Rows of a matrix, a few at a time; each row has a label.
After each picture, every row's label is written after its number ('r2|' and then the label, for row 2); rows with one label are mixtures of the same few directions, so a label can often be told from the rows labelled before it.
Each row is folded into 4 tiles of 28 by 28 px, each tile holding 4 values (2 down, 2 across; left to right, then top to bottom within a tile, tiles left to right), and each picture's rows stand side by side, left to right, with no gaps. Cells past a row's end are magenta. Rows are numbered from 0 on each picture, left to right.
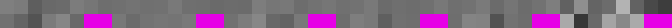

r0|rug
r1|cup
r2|rug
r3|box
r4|box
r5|cup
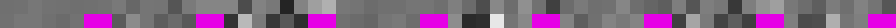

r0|rug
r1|cup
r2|cup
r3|rug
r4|box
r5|cup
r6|cup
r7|box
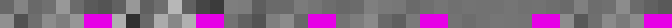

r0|cup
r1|cup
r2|rug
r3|rug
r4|cup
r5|cup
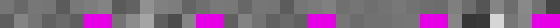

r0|cup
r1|rug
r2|cup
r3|cup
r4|box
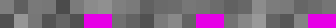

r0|cup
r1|rug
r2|rug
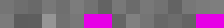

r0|box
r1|cup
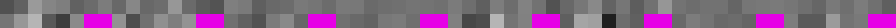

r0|rug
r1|cup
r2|rug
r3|rug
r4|box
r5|box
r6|cup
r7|box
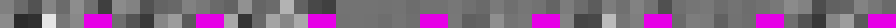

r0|box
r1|rug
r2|cup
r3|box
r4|box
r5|box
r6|box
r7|rug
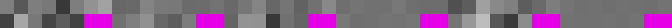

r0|cup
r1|rug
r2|box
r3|cup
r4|rug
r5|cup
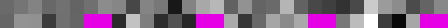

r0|box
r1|cup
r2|cup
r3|rug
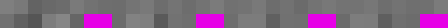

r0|rug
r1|box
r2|box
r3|box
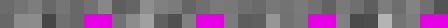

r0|box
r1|rug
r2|box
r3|box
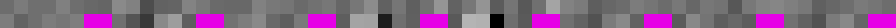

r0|cup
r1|rug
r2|rug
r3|box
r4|box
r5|rug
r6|cup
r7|rug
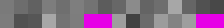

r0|box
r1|cup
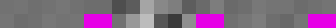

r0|cup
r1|rug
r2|rug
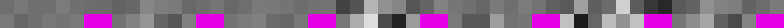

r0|cup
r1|rug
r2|rug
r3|rug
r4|box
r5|cup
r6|rug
